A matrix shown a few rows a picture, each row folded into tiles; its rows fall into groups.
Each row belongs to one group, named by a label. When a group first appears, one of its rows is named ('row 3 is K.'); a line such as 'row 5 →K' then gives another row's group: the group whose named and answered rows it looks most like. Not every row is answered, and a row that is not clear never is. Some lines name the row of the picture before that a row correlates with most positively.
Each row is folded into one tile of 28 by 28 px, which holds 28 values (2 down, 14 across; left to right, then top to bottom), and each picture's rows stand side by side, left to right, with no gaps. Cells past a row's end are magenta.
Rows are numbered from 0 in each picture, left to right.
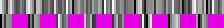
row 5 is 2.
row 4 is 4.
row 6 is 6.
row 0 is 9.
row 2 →9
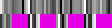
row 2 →2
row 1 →2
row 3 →2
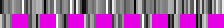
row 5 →2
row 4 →4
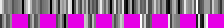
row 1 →4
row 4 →6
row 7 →2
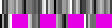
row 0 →2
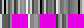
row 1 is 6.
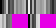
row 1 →2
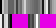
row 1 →6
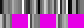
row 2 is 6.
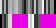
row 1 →9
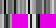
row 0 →2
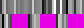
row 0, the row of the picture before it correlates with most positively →1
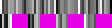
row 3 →6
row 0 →2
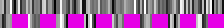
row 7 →9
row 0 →6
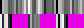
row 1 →9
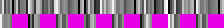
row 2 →4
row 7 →4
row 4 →4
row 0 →6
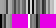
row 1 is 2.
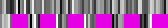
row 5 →2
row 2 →6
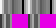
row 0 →4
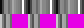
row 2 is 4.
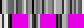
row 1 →2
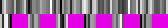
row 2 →2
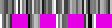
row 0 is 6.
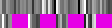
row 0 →2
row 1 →6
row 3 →2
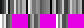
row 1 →4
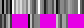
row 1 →9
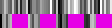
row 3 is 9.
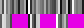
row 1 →2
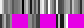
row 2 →2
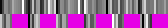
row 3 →4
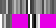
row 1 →2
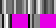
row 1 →9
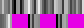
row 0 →6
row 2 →9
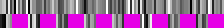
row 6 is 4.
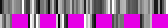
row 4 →9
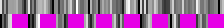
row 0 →2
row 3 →2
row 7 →4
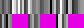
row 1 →4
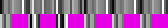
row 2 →2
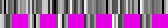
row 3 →4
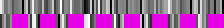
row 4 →2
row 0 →4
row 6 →4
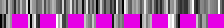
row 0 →9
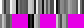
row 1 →9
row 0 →9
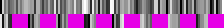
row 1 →9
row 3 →9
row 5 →6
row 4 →2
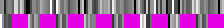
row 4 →4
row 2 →4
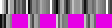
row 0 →9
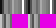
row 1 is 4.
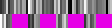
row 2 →6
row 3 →4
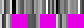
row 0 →6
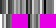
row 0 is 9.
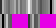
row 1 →4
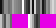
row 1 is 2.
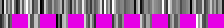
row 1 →6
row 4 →4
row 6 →4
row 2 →9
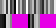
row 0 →9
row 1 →9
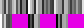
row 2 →9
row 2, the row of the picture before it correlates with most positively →1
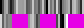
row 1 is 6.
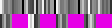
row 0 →4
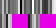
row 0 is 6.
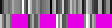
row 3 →6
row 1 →4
